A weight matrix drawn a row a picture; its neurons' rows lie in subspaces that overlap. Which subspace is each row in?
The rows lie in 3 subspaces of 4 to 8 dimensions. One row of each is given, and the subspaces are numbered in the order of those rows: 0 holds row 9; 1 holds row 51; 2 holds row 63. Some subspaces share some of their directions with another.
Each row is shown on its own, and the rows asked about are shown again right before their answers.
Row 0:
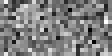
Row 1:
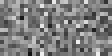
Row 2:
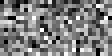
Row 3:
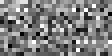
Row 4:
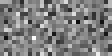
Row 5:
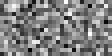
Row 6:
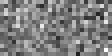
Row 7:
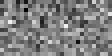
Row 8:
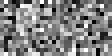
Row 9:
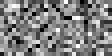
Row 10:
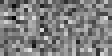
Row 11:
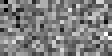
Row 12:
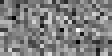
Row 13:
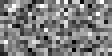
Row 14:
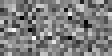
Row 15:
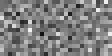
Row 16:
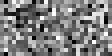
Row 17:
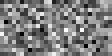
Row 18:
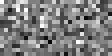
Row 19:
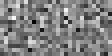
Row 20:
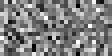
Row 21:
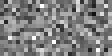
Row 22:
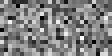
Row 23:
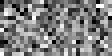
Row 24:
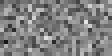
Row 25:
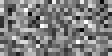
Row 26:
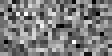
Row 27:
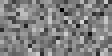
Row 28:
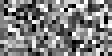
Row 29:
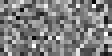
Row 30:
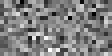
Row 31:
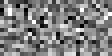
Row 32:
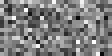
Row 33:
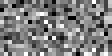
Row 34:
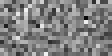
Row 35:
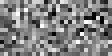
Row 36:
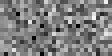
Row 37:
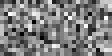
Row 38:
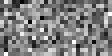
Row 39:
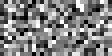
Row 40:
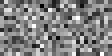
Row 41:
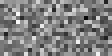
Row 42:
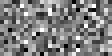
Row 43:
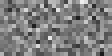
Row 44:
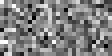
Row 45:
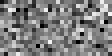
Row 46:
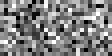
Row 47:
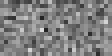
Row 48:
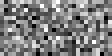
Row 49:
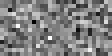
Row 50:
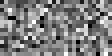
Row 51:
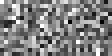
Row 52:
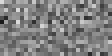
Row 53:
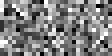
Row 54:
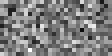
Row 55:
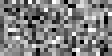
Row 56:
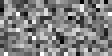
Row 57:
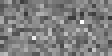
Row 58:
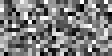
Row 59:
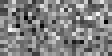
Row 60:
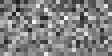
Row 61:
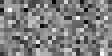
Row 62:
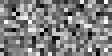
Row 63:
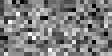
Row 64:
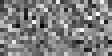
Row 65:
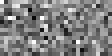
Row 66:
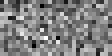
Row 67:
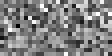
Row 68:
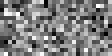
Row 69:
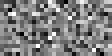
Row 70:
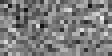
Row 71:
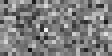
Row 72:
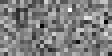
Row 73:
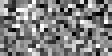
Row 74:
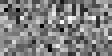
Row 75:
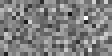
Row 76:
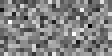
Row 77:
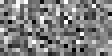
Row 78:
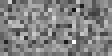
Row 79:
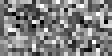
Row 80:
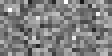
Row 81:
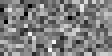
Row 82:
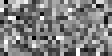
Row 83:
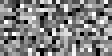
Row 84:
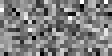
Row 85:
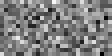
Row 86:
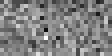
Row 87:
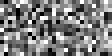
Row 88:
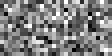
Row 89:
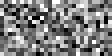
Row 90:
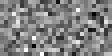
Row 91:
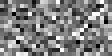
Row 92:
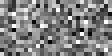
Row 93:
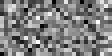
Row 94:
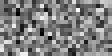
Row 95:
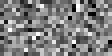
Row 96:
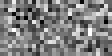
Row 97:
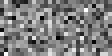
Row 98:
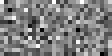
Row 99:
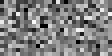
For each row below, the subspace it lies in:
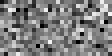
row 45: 1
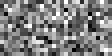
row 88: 0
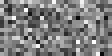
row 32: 0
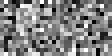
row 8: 2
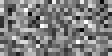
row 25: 0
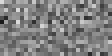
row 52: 2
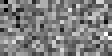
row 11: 2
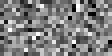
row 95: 2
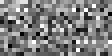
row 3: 2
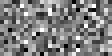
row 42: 2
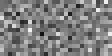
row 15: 2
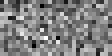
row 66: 2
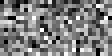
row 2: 1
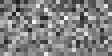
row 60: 2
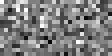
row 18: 1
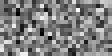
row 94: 2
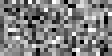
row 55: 0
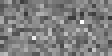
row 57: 2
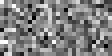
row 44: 1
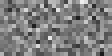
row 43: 0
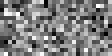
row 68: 1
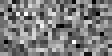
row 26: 2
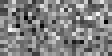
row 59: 0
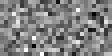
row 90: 2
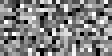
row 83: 2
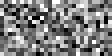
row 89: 0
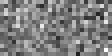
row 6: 2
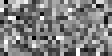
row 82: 2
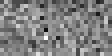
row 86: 0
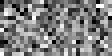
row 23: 1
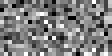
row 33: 2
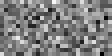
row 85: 0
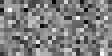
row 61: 0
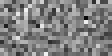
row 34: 2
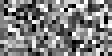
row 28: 0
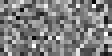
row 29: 2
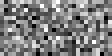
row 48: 0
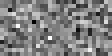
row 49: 0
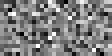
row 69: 0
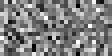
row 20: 2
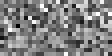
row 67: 0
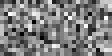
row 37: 0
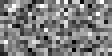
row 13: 0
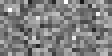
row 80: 0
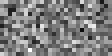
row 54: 0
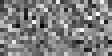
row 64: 0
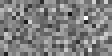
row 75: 2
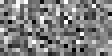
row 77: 0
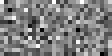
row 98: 0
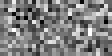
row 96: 0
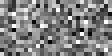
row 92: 0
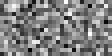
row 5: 0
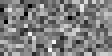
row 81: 2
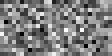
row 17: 0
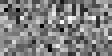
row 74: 2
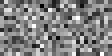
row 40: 0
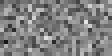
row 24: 1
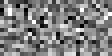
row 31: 2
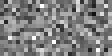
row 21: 2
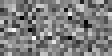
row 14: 1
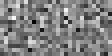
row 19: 0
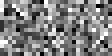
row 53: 1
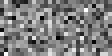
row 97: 1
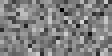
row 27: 1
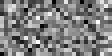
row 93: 0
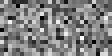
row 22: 1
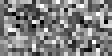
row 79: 0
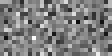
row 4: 2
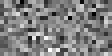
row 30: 2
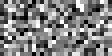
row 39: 2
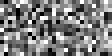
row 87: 1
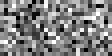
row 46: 1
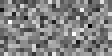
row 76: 2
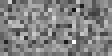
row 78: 2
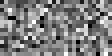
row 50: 0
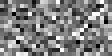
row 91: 2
